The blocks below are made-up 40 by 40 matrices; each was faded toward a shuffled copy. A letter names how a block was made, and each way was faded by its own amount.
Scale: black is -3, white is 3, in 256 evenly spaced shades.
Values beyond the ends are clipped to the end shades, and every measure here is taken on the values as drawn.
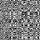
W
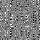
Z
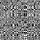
W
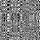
W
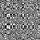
W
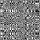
W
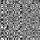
W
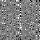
Z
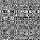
W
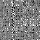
Z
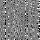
Z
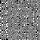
Z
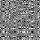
W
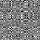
W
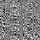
Z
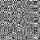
W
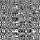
W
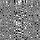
Z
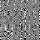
Z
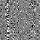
Z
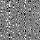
Z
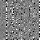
Z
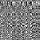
W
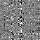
Z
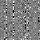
Z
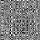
W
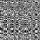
W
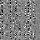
Z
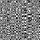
W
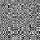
W
